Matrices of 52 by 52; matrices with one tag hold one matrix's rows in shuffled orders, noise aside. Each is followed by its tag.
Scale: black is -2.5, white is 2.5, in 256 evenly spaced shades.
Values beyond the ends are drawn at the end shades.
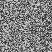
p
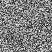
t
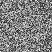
p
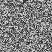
t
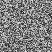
t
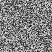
t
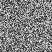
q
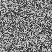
t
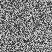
q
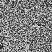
p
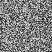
p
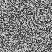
t
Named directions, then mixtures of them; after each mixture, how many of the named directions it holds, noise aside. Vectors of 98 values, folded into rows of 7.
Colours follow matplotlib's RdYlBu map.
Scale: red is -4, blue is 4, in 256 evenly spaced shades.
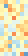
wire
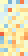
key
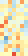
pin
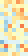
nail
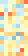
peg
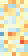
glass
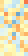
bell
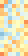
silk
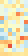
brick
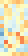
two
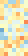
two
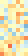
one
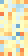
one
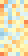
one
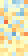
three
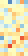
two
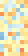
three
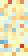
two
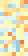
three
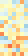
three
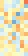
one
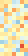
three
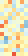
one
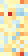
three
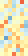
one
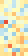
three
